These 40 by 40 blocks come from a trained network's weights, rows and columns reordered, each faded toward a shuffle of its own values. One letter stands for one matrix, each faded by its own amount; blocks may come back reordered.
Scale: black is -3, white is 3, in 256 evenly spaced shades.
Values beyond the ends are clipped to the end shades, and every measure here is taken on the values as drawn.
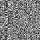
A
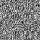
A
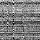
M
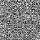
A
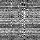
M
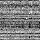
M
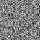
A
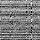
M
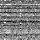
M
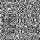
A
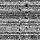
M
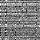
M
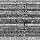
M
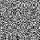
A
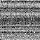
M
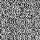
A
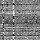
M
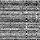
M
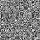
A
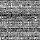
M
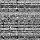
M
